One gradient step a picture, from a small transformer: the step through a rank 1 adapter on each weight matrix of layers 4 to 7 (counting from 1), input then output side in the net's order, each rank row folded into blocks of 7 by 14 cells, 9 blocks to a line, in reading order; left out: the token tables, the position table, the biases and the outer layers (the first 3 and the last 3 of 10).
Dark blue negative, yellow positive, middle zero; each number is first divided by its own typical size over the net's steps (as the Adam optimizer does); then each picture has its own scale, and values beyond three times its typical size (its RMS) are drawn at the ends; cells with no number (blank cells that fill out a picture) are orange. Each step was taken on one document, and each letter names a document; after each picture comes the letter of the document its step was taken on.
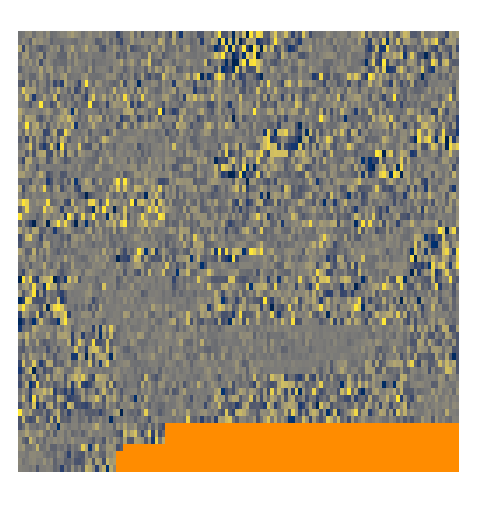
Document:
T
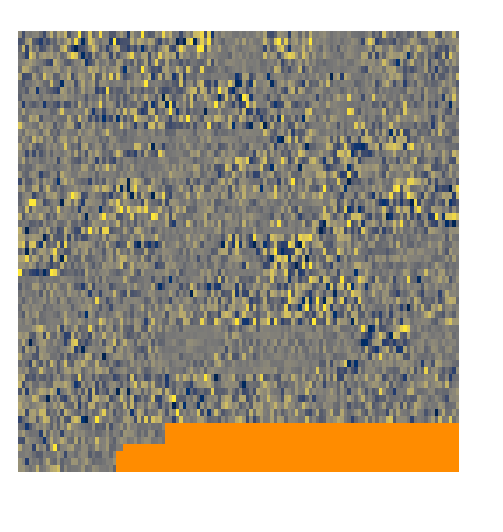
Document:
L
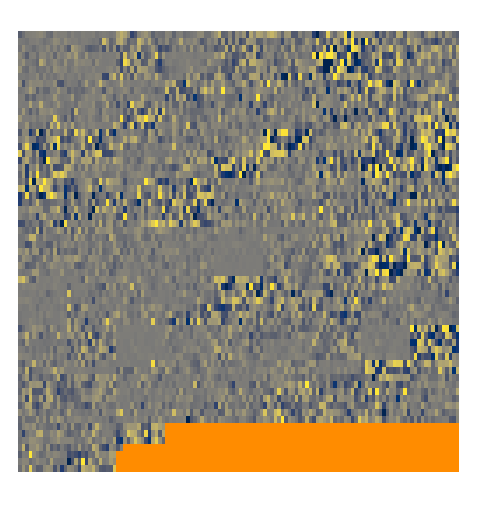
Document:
T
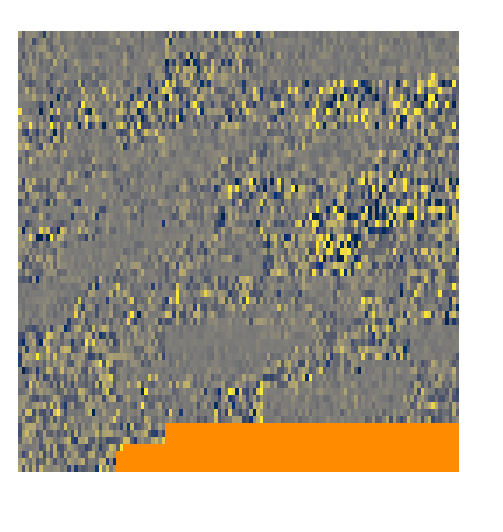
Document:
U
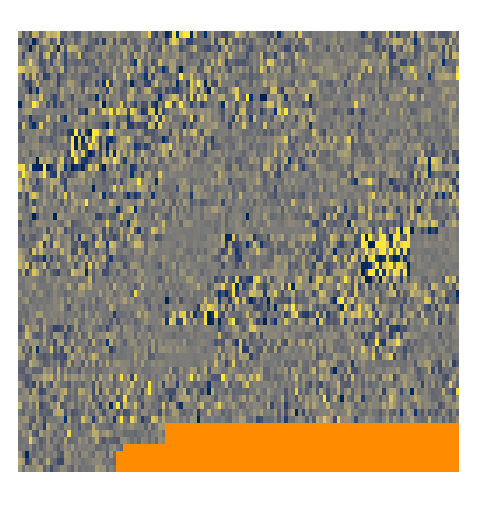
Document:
L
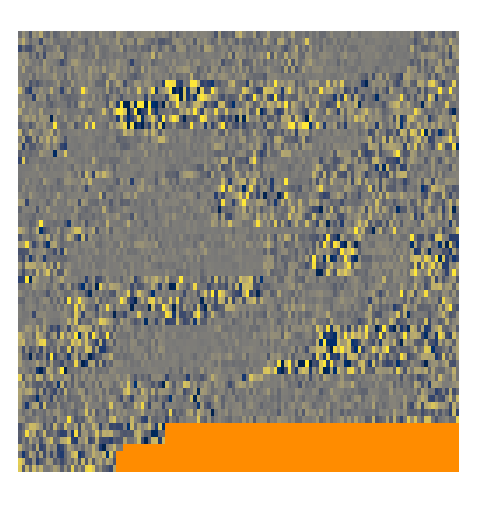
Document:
U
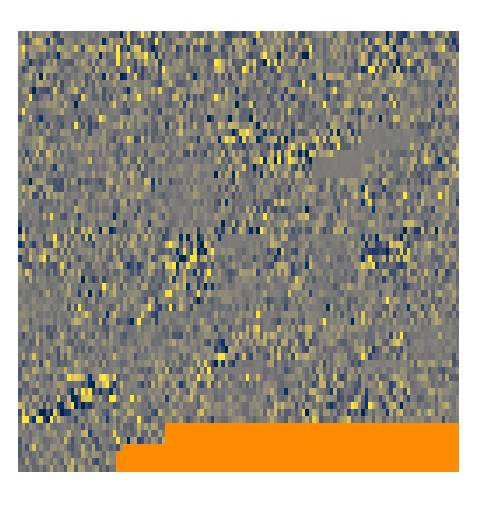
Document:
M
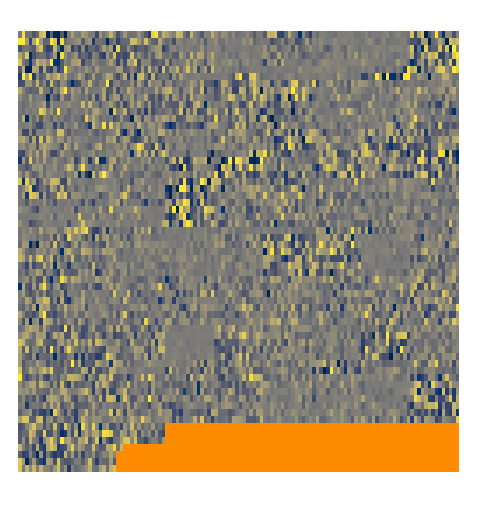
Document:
U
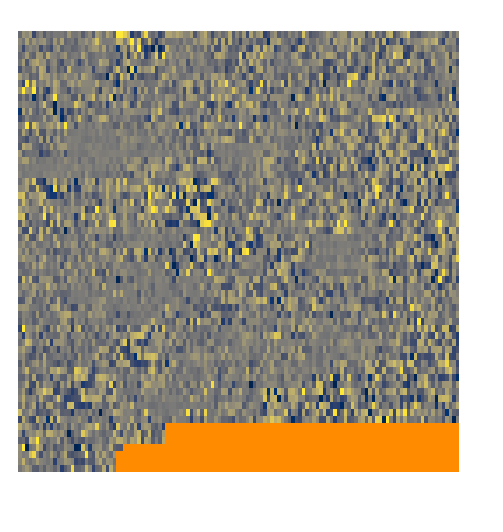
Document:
T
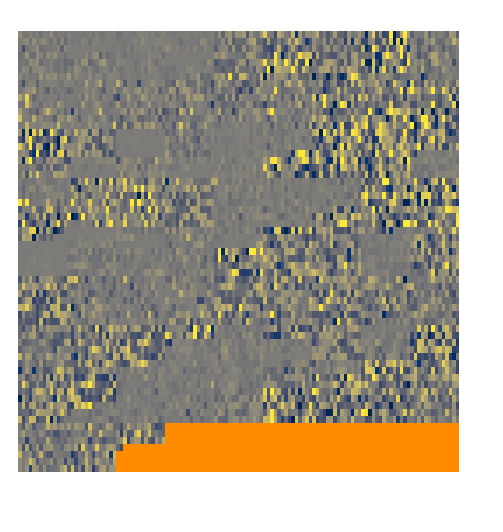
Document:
T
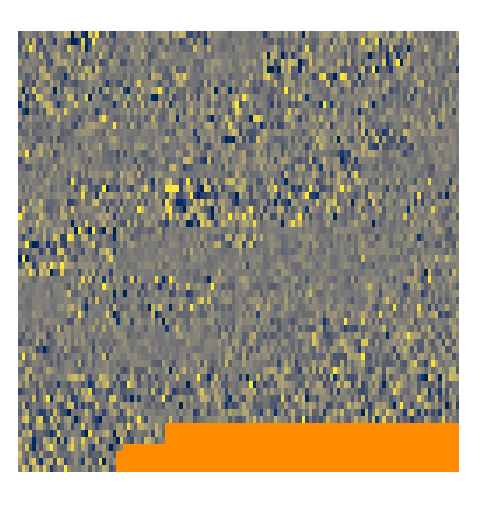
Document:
M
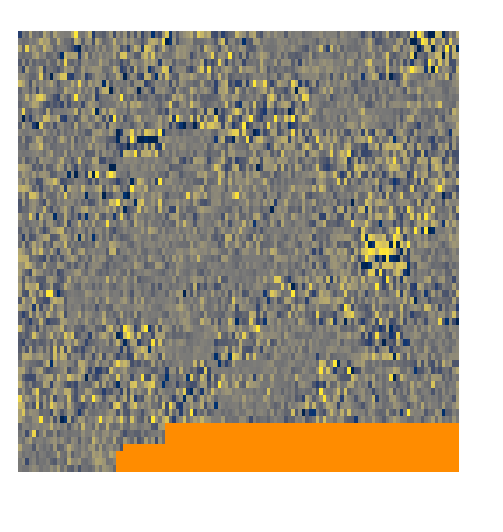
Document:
L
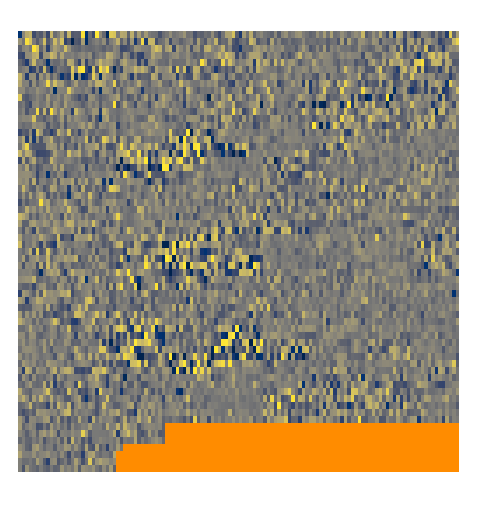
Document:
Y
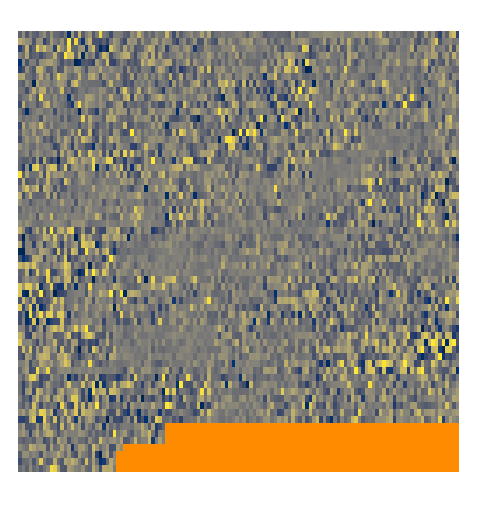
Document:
L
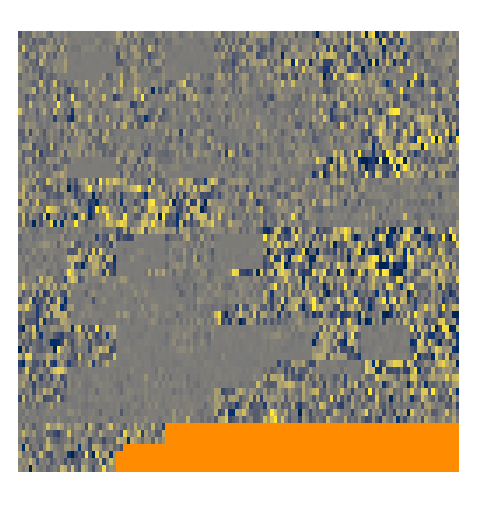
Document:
T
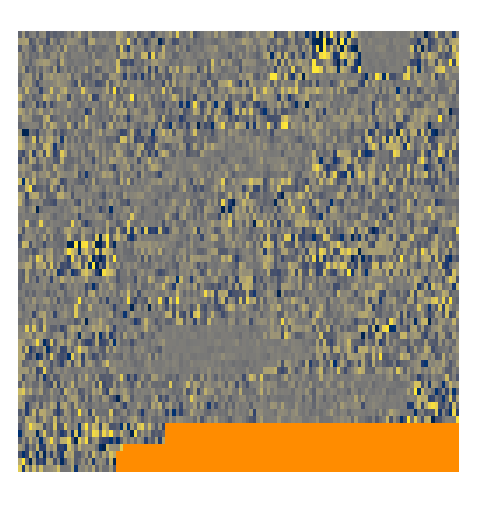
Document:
U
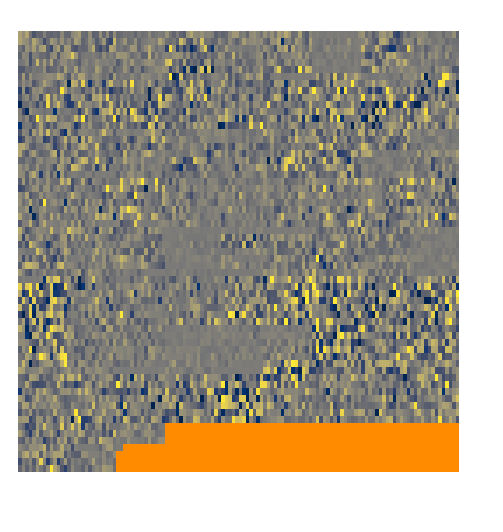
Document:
L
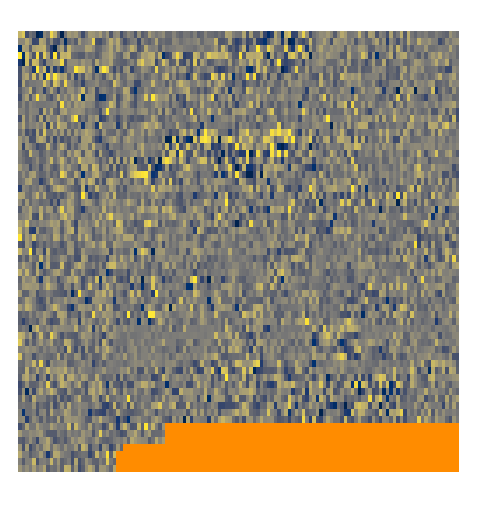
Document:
Y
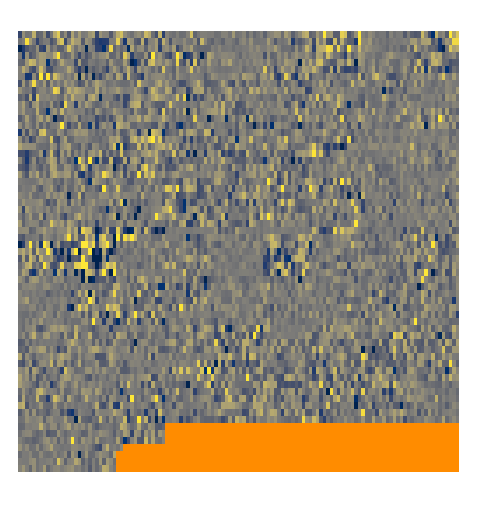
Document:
M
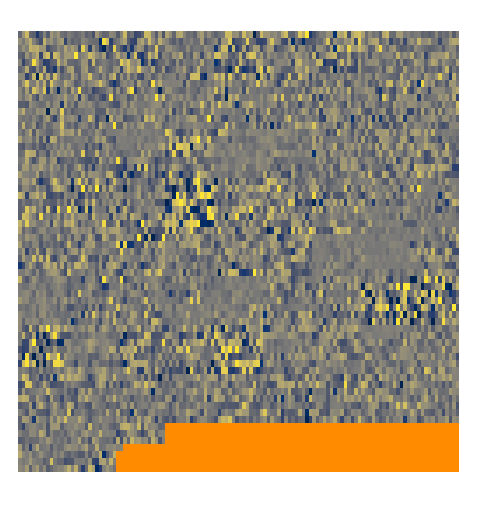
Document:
Y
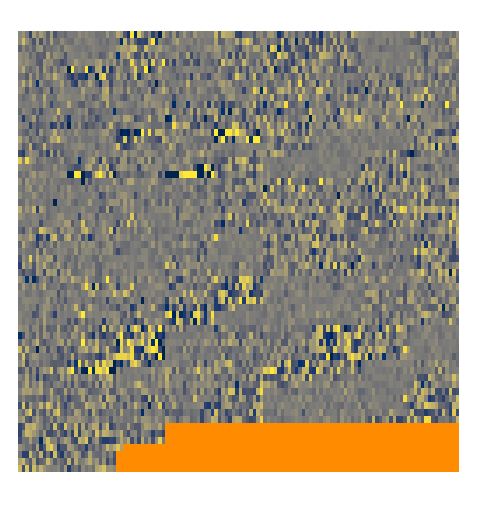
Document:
U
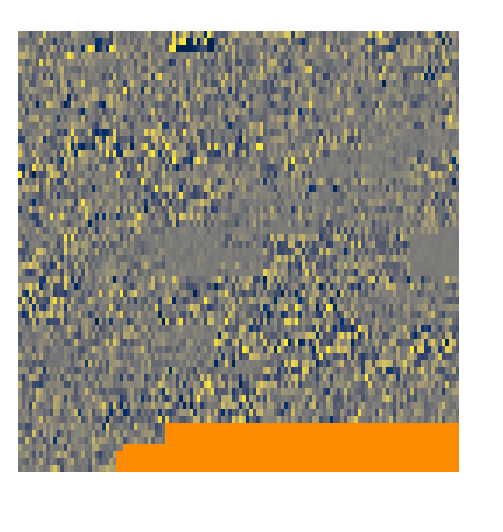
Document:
L
